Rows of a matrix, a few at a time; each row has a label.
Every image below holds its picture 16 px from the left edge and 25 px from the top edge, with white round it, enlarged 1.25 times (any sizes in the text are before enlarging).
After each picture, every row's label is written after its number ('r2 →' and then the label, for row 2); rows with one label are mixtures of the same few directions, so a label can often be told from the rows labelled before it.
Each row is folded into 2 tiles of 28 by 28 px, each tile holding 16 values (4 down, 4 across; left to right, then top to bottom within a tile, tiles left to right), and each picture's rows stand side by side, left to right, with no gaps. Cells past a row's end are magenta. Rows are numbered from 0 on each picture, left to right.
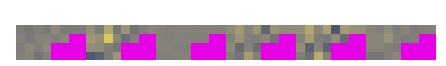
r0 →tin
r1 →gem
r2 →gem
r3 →tin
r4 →tin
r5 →gem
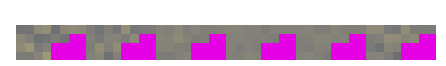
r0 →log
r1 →tin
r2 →gem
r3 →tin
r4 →log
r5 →log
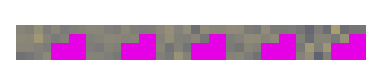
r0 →gem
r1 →log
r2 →tin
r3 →log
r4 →tin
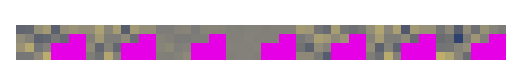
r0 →log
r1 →tin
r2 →log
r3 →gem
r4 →log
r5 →tin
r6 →gem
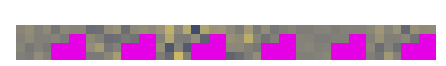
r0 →tin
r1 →log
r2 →tin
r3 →gem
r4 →log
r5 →tin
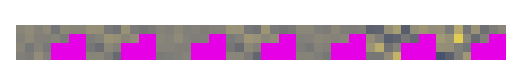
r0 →tin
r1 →log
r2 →gem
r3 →log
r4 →log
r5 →log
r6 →gem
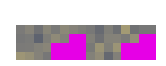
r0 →gem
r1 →tin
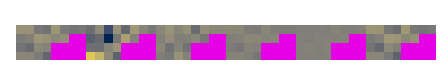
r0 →log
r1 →gem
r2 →tin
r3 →log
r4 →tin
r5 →log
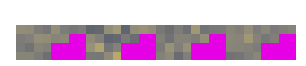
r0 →log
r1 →log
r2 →tin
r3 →gem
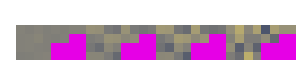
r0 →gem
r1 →log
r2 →log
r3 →tin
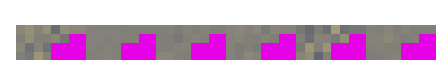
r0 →tin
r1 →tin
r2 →gem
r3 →tin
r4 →tin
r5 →gem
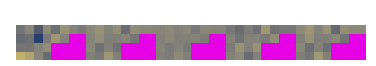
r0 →gem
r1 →tin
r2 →tin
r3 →tin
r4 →tin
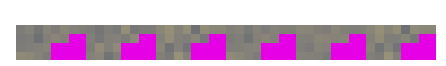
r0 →gem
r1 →tin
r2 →tin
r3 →gem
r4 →log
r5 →tin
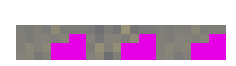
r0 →tin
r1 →tin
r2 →tin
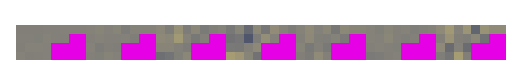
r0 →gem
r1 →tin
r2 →gem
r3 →gem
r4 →tin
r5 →gem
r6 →tin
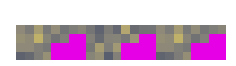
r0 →gem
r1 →tin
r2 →gem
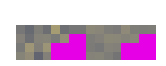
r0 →tin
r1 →log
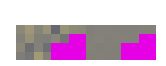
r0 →tin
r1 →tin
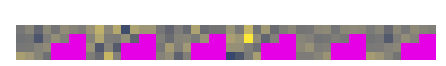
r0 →gem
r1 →tin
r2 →tin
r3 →gem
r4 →log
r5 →gem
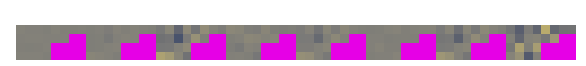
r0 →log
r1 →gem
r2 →gem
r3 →log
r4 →gem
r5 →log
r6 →gem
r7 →tin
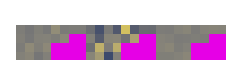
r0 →tin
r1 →tin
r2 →log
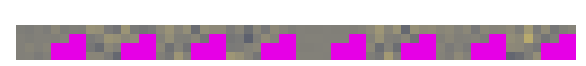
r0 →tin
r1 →log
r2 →tin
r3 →gem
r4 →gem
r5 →tin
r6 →tin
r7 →gem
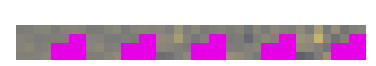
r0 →log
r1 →log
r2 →gem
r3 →gem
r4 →gem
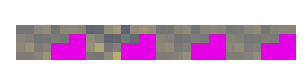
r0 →log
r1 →log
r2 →log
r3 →log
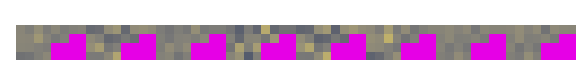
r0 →gem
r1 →log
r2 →tin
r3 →tin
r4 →log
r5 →gem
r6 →tin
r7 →tin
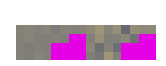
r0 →tin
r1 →tin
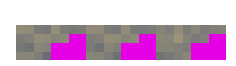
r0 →log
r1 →log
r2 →gem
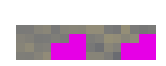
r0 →log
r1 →log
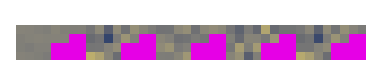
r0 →log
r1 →gem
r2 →log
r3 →tin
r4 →gem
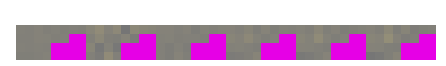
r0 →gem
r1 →tin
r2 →tin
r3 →gem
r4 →gem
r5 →gem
